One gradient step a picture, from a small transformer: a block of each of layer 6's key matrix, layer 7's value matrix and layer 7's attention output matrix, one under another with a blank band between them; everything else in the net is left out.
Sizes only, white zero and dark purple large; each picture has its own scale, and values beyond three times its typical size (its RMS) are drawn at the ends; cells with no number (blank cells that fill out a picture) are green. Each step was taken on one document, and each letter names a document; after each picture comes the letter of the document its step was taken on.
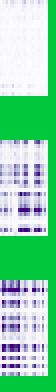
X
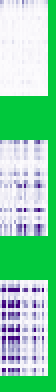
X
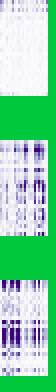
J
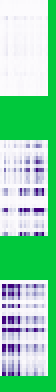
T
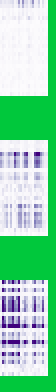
X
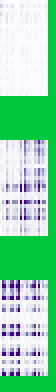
J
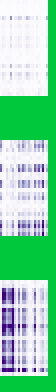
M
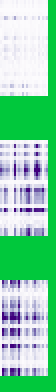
T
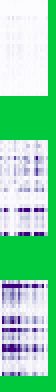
T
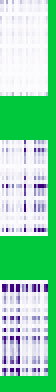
J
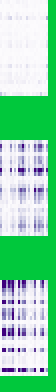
M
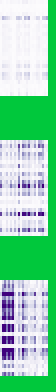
M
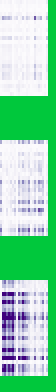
M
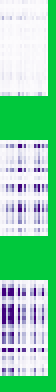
M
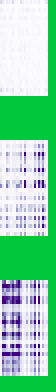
J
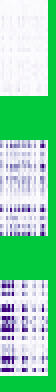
M
